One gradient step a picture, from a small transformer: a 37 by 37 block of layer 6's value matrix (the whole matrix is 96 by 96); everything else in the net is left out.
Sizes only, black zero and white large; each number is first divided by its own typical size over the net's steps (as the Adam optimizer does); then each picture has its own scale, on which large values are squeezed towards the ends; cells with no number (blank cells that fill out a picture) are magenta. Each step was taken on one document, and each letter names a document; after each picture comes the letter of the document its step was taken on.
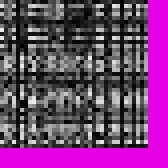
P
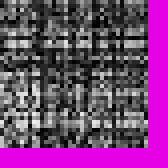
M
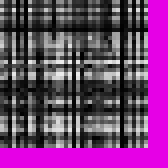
P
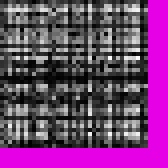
M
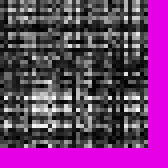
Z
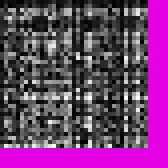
Z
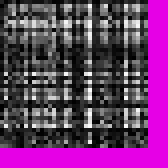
Z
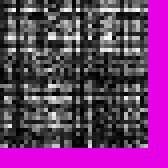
Z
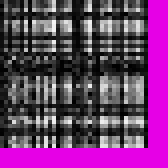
M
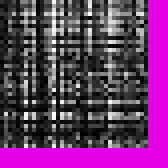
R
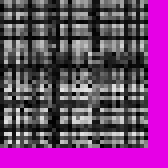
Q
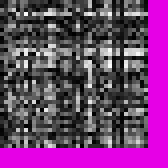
M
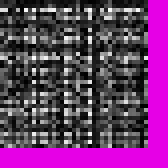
Z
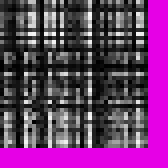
R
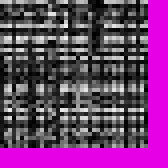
Q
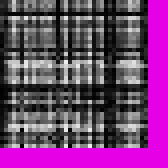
P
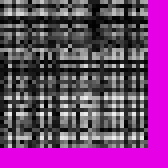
Q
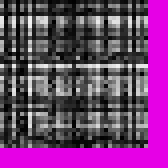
P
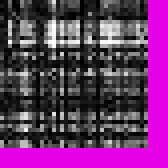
R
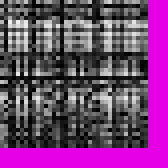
M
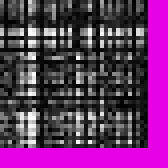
R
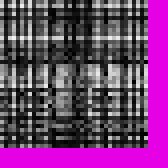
P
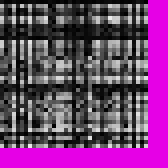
P
